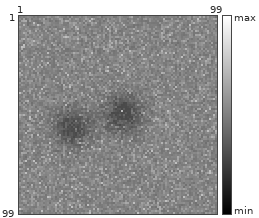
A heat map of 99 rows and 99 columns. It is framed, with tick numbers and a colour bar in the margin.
There is no overall slope. The halves do not mirror each other. No regular stripes run through it. Overall the values sit about 50% of the way up the scale. No row or column stands out. Two dips sink into the field.
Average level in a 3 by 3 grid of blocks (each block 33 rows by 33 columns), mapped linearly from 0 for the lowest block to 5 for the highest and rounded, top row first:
5 5 5 / 2 0 5 / 5 5 5
